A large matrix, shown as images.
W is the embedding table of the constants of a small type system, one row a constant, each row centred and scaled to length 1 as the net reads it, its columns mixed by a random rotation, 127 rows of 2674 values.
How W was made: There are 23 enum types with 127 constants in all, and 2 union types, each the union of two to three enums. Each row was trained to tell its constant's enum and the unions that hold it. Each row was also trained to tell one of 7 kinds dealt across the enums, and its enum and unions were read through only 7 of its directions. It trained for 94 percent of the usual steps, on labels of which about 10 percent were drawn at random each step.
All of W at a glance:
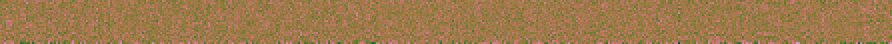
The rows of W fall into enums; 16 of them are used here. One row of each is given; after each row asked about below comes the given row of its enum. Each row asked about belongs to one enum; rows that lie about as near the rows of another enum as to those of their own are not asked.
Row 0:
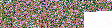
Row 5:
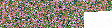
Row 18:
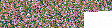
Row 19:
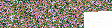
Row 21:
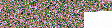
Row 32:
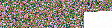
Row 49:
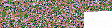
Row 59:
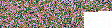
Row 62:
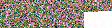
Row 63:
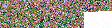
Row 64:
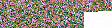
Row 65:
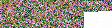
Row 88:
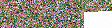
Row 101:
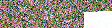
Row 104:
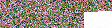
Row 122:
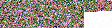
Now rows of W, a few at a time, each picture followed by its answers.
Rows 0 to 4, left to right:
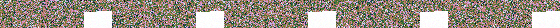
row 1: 59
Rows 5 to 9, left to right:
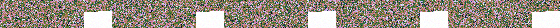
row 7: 59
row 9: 101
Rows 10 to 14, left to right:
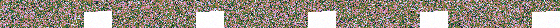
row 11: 59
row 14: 49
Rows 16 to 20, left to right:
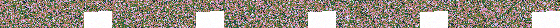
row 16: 19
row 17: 0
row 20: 19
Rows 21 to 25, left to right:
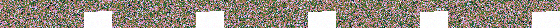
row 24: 59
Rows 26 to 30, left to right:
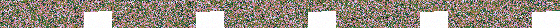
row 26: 0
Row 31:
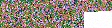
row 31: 5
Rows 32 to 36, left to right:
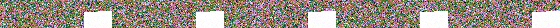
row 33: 18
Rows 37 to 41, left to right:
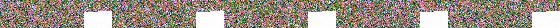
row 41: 5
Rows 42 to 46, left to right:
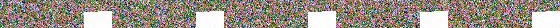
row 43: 101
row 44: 5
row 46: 32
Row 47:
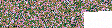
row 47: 59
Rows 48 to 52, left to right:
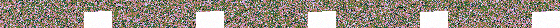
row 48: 21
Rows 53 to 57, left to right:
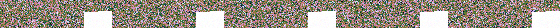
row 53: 88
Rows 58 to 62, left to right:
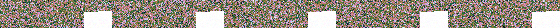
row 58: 19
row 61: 49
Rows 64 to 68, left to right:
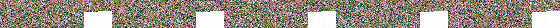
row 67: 101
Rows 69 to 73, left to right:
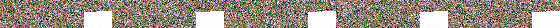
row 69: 32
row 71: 32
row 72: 64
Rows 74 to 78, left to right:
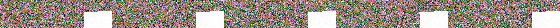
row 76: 18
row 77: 101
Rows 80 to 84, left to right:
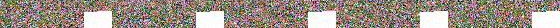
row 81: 88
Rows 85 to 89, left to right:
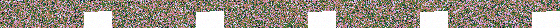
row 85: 0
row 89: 64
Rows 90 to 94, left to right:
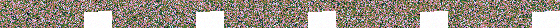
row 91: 64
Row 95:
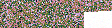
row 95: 64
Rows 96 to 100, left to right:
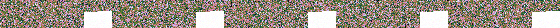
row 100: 49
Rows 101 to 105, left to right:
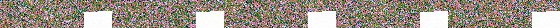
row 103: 19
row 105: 18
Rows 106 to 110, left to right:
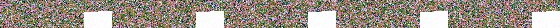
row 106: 19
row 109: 32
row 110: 18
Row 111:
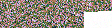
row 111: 64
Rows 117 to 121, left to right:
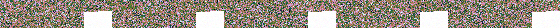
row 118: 104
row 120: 101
